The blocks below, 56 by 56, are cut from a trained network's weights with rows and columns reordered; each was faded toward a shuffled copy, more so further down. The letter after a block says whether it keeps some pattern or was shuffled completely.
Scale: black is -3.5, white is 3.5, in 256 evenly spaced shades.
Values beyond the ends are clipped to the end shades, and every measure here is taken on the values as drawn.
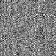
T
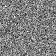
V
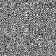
T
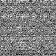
T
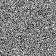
V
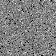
V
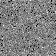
V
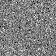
V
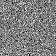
V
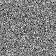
V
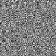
T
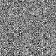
T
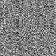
T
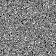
V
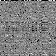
T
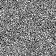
V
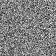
V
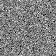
V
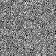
T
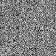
T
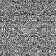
T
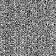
T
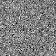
T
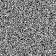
V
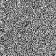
T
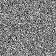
V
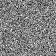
V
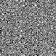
T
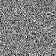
T
